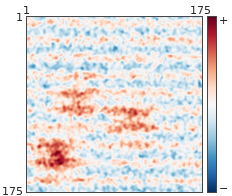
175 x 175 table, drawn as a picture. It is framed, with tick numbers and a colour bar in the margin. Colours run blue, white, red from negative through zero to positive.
Bumps: three. Average level on the scale: 50%. Lone odd cells: none. Ninth with the highest average: bottom left. Stripes: horizontal, repeating 10 times.
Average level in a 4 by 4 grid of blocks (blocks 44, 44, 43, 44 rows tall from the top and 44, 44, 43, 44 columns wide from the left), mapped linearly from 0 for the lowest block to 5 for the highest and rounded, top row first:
1111 / 1210 / 3351 / 5100
